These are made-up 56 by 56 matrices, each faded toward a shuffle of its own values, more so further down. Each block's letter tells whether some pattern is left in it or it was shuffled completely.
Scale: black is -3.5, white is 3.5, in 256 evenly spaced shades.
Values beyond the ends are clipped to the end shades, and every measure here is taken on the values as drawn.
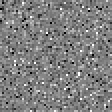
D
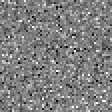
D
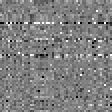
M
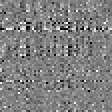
M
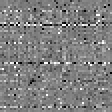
M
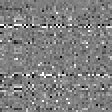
M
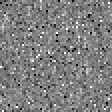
D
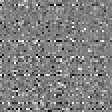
M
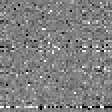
M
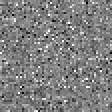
D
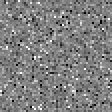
D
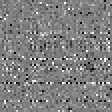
M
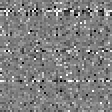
M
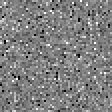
D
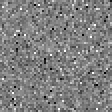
D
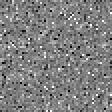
D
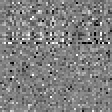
M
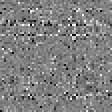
M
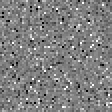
D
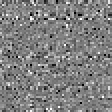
M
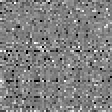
M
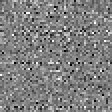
M
